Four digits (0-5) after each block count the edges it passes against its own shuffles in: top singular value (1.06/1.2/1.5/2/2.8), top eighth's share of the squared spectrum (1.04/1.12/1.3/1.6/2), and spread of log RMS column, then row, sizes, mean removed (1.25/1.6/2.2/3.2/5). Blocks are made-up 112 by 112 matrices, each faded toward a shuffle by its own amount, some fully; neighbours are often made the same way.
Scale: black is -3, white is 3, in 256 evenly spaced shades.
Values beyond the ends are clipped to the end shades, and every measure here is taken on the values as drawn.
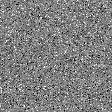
0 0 0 1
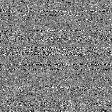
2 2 0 4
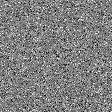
0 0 0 0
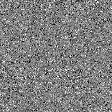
0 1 0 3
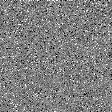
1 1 0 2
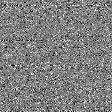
1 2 0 3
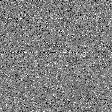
1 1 0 2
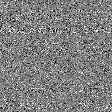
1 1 0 3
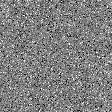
0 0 0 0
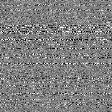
2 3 0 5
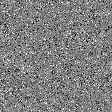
0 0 0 0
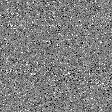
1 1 0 2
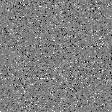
2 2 1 2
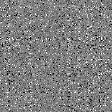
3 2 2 3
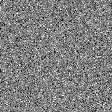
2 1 0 0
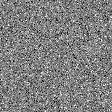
1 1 0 0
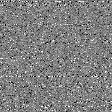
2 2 0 3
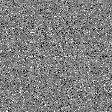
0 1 0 2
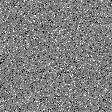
1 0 0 0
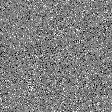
3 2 0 0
